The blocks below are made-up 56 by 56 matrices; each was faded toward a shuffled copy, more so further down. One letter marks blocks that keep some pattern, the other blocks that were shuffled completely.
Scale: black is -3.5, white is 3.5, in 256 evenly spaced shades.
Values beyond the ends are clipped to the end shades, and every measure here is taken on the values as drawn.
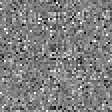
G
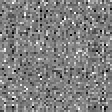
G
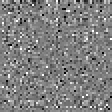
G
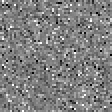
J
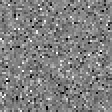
J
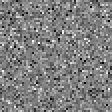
J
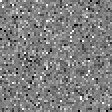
J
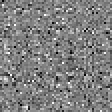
G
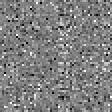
G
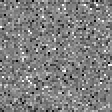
J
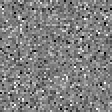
J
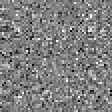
G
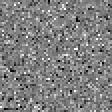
J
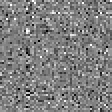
G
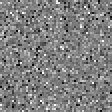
J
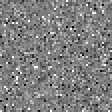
J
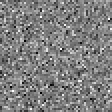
J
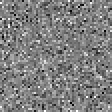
J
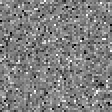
J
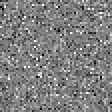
J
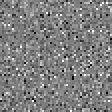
G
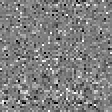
G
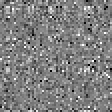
G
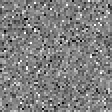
J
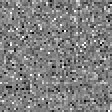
J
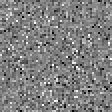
J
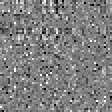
G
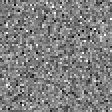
J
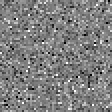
J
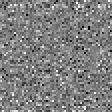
G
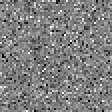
J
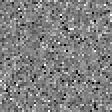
J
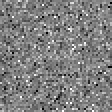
J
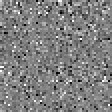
G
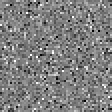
J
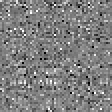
G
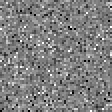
J
